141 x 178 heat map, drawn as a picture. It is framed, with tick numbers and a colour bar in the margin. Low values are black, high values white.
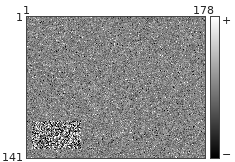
No row or column stands out. The bottom left is the roughest part. There is no overall slope. In the bottom left lies a patch that is rougher than the rest. The distribution is heavy-tailed on both sides. There are no regular stripes. The halves do not mirror each other.
